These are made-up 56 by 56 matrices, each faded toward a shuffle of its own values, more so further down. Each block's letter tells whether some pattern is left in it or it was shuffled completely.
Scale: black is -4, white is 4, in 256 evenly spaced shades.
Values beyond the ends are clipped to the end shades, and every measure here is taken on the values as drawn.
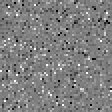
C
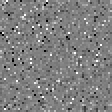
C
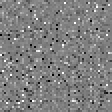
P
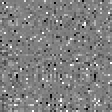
P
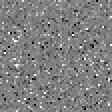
C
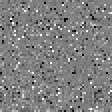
P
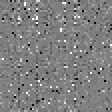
P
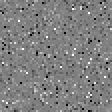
C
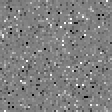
C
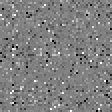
P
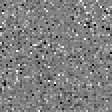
C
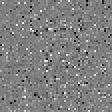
P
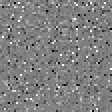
P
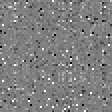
P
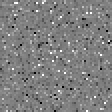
C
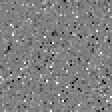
C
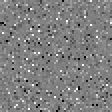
C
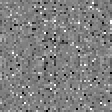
P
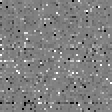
P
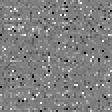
P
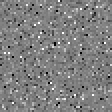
C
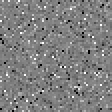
C
